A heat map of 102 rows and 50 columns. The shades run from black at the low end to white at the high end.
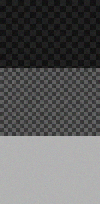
It is made of 3 by 1 panels. Panel 1,1: very low, checkered, faint in contrast. Panel 2,1: low, checkered. Panel 3,1: high, flat.
